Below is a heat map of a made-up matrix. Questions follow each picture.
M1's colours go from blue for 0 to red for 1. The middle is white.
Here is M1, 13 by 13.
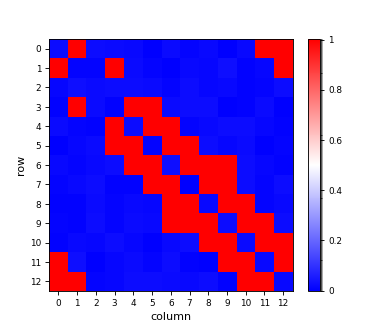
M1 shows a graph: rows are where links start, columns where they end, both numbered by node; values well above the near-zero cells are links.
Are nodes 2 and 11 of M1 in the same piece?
no
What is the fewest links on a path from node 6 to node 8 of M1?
1
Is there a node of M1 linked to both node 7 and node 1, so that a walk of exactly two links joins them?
no
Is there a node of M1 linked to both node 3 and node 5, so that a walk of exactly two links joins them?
yes
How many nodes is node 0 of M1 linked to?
3
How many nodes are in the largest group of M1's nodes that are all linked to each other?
4
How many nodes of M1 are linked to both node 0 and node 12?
2
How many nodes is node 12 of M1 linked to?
4
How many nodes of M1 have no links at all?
1
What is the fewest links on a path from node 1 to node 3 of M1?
1
